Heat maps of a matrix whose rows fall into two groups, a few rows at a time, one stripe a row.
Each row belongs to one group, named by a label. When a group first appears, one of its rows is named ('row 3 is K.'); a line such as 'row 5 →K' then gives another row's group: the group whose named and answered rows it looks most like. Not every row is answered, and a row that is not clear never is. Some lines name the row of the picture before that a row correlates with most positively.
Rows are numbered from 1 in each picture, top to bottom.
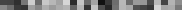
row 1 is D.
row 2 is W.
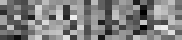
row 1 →W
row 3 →W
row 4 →W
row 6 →W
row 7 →W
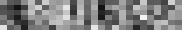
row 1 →D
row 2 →D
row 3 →D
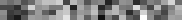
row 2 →D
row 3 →D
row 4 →D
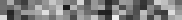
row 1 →W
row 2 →W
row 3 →D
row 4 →D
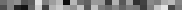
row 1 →W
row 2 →W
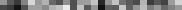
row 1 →D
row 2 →D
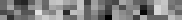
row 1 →W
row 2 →W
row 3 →W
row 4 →D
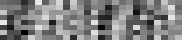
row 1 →W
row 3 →W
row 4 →D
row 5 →W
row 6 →D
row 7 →W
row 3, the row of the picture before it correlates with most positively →4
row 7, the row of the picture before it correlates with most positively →1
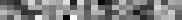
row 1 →D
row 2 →W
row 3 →W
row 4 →W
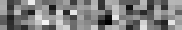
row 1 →D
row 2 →D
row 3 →W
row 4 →D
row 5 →D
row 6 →D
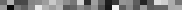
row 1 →W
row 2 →D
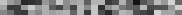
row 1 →W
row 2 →D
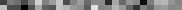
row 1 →W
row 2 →W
